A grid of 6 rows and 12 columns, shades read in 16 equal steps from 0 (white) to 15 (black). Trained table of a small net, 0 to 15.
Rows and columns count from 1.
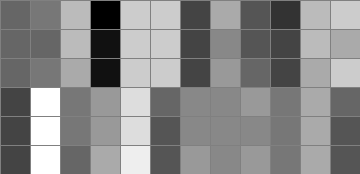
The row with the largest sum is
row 2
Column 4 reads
15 14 14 6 6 5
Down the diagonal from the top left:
9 9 5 6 2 10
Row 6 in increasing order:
0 1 5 5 6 6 7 8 9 10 10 11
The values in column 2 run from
0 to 9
